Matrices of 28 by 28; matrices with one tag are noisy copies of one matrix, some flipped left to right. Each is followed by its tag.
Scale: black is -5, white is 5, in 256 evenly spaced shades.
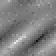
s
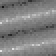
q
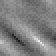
s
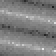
q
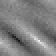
s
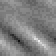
s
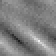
s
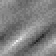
s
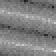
q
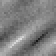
s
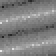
q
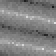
q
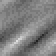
s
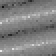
q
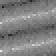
q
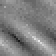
s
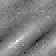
s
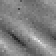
s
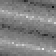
q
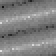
q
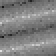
q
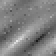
s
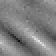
s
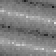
q
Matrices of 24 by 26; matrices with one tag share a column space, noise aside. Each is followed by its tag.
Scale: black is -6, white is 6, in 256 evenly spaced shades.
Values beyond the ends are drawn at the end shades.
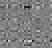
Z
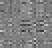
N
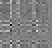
N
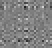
Z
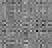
N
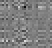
Z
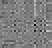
N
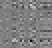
Z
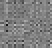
N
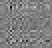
Z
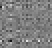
Z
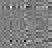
Z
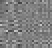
N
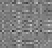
N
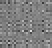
N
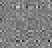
Z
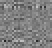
Z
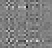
Z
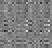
N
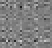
Z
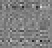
Z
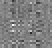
N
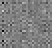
N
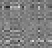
Z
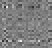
Z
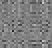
N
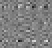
Z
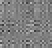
N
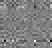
Z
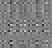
N
